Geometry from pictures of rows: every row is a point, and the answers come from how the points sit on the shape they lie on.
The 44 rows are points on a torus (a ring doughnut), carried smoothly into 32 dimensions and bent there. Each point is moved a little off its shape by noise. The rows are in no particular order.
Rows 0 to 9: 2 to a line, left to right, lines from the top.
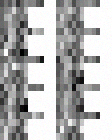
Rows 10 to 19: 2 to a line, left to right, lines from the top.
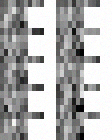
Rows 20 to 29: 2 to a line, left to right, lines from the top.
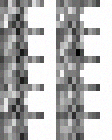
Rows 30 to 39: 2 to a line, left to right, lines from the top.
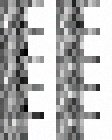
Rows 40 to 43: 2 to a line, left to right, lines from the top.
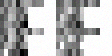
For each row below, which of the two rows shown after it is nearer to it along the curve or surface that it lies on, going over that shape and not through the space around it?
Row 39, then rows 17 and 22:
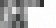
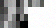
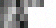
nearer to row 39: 22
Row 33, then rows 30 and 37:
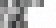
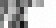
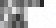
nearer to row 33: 30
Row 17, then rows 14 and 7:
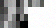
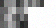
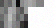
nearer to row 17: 14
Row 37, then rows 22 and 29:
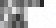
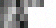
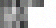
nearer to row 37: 29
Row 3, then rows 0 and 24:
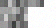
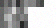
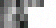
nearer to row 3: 0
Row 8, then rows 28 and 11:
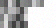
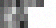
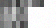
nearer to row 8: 11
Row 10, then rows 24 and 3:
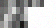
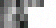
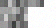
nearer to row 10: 3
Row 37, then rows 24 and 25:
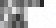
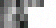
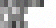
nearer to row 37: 25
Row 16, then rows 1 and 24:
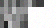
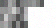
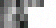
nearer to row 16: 24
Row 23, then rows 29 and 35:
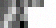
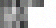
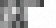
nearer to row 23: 35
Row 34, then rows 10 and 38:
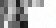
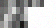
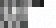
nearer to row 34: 10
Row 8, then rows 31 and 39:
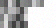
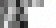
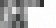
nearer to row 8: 39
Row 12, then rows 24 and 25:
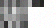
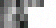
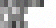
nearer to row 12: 24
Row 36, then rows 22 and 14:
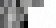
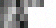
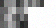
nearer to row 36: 22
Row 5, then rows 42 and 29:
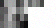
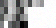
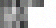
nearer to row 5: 29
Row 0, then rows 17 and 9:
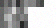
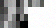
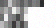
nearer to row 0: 17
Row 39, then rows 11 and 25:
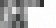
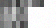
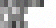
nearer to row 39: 11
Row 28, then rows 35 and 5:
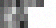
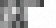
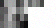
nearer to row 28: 5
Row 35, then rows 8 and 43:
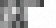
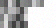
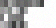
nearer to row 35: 8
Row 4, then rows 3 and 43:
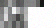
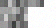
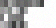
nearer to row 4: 43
